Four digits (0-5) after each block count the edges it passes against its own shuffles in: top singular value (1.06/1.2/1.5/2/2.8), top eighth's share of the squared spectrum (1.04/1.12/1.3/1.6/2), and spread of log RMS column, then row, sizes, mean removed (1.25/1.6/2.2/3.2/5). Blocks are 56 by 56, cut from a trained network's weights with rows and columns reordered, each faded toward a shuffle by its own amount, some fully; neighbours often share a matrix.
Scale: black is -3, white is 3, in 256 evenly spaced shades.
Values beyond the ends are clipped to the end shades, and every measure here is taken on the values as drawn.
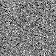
1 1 0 0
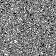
0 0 0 0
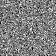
0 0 0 0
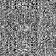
3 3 1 2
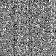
2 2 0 0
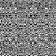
4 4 2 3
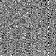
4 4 1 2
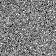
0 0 0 0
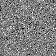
1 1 0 0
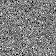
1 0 0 0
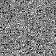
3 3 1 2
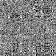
3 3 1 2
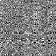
3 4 1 2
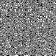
3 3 1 2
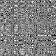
3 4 1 3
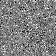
1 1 0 0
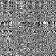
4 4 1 3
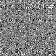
3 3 1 2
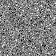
0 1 0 0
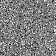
1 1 0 0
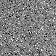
0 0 0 0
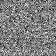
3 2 0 0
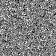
0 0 0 0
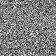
1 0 0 0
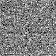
3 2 1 0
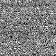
3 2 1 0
